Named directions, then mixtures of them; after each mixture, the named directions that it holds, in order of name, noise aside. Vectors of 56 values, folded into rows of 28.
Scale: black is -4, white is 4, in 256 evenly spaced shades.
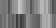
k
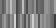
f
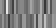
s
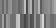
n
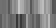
k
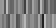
n, s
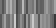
f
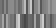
n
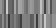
k, s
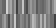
f, s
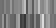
k, n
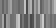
n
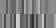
f, n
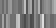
n
